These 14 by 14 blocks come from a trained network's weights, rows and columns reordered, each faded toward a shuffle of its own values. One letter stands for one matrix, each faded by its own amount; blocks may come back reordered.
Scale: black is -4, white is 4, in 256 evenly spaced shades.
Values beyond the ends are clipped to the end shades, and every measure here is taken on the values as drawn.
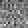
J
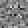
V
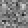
V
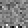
J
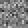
J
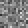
V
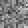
J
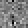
J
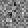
V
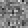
J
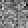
J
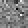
J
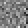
V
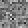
J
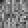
V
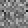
V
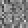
V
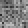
V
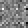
J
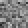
V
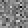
J
